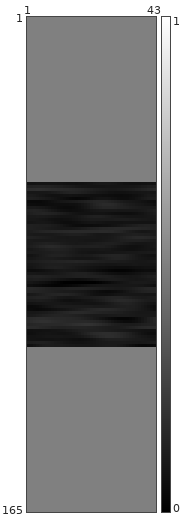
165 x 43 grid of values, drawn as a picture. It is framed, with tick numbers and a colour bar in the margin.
It is made of 3 by 1 panels. Panel 1,1: middling, flat. Panel 2,1: very low, streaked across, faint in contrast. Panel 3,1: middling, flat.
